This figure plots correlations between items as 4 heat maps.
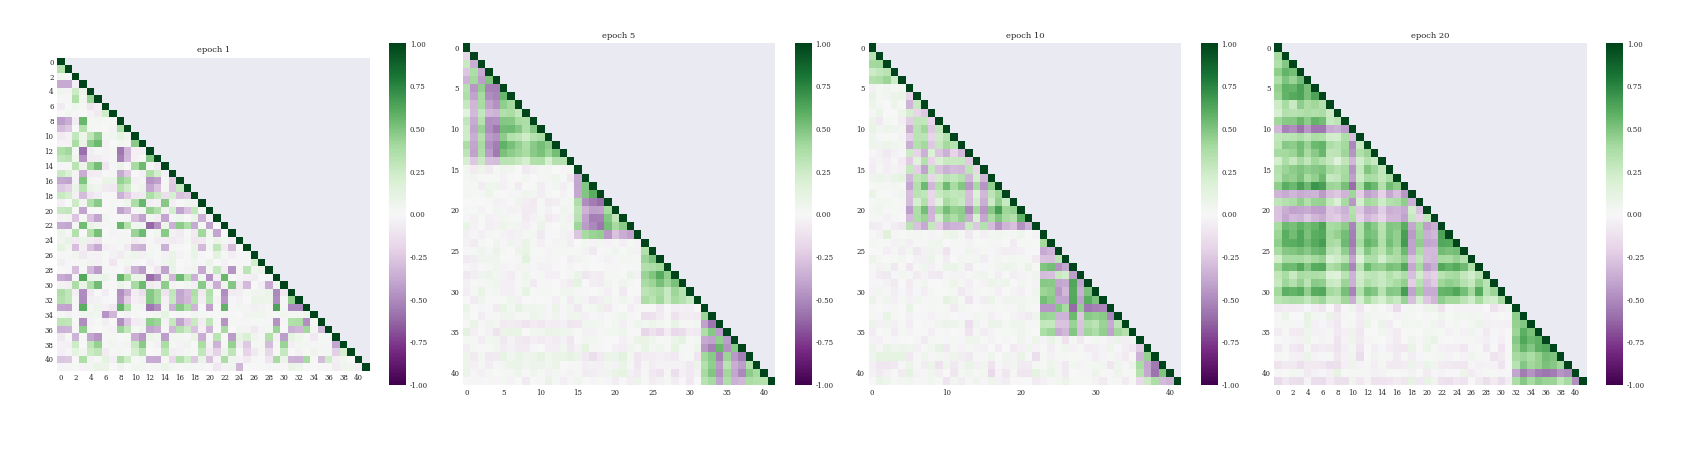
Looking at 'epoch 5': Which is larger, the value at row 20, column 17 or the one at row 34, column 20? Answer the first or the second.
the second
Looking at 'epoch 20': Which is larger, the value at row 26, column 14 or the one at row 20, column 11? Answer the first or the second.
the first
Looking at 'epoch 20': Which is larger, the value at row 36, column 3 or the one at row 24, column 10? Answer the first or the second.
the first
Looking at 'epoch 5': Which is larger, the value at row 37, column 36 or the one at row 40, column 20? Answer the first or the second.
the first
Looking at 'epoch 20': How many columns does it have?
42
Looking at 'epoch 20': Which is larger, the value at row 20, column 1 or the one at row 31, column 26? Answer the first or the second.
the second
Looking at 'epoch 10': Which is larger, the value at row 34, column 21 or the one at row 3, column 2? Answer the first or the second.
the second
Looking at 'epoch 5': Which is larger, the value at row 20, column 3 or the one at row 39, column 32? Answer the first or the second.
the second
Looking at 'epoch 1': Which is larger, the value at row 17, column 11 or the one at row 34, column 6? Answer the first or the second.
the first
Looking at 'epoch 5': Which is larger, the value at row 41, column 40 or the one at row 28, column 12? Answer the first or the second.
the first
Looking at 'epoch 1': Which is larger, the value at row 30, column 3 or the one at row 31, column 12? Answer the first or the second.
the second
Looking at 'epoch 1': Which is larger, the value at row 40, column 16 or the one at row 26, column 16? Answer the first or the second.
the first
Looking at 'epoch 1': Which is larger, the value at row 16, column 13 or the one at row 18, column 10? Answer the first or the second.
the second
